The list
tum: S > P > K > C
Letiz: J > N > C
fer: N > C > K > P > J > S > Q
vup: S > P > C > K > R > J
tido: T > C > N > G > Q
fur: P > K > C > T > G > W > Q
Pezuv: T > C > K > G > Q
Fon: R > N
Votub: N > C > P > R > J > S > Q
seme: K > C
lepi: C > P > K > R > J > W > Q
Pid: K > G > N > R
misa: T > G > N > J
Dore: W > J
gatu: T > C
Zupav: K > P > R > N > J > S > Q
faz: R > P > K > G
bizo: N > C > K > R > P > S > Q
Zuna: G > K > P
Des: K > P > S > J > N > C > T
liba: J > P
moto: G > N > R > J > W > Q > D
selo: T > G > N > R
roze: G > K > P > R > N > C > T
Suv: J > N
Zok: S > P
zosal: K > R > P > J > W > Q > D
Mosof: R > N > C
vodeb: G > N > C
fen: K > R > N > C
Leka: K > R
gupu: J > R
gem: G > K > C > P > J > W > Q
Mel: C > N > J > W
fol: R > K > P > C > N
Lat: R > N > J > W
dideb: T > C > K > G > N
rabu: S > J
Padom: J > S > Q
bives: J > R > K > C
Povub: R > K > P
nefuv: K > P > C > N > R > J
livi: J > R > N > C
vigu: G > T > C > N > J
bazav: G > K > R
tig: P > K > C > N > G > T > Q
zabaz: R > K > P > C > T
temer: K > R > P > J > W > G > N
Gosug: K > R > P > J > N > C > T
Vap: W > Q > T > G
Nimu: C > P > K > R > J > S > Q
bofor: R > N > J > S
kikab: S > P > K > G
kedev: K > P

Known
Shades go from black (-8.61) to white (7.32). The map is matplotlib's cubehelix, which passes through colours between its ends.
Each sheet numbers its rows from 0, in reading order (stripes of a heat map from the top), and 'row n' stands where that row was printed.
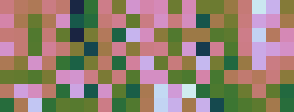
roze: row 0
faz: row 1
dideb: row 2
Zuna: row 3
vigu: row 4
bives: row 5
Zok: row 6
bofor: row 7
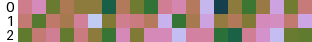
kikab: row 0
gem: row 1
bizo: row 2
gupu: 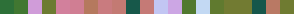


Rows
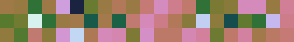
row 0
bazav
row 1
Suv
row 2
lepi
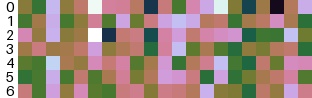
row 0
Dore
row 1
Votub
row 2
liba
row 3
vup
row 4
Mel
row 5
livi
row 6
temer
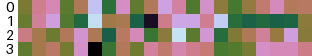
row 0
fer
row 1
rabu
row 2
Povub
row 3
Pid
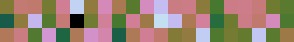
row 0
Nimu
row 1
Fon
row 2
gatu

